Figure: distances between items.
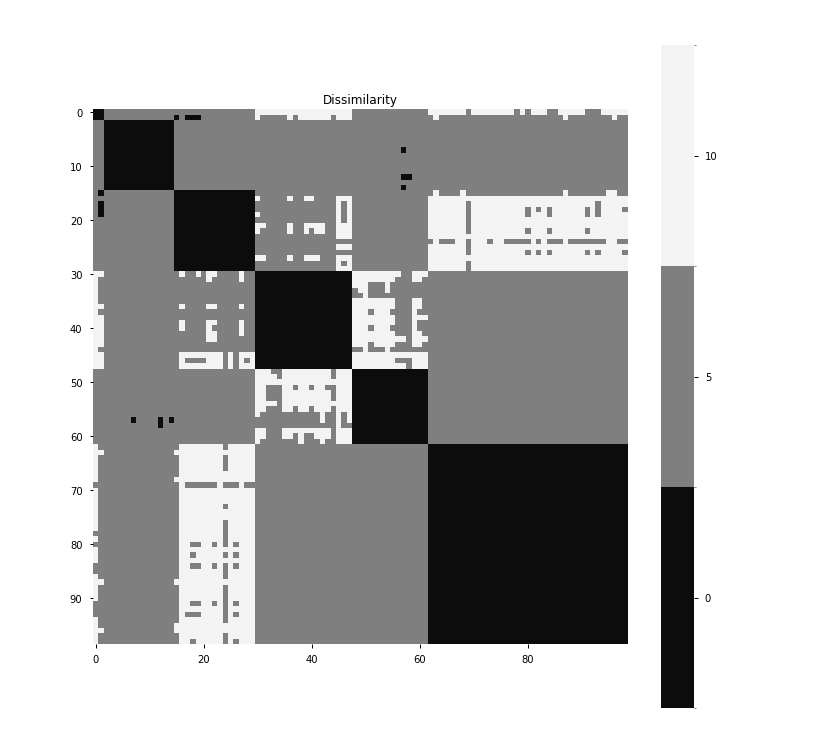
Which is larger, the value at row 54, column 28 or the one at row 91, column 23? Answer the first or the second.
the second
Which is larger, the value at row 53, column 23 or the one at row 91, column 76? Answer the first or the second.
the first
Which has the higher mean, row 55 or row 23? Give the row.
23
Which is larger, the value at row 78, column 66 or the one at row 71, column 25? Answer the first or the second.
the second
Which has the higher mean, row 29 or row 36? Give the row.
29
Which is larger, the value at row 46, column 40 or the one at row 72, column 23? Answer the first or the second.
the second
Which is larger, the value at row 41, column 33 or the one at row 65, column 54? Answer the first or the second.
the second
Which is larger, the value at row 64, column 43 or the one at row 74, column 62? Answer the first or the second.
the first
